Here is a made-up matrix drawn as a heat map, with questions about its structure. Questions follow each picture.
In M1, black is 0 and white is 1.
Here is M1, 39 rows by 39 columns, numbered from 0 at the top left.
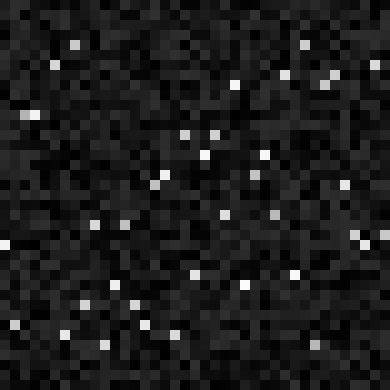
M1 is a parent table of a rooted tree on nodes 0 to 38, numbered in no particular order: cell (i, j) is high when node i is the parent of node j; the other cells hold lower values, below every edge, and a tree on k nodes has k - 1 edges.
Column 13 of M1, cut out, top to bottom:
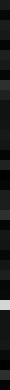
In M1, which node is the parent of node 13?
30
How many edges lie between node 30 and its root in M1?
1
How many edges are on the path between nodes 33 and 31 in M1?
7
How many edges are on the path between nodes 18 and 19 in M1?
4
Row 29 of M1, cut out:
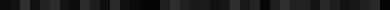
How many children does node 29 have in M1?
0
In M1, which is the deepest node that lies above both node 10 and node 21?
13
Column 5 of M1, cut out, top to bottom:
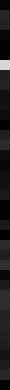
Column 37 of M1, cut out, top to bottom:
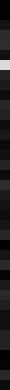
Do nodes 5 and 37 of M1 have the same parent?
yes
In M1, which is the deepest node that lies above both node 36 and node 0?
24
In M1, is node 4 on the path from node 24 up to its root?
yes
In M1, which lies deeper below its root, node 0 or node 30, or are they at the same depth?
node 0
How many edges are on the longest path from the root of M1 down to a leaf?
5
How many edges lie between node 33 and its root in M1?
2
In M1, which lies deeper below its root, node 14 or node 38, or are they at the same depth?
the same depth
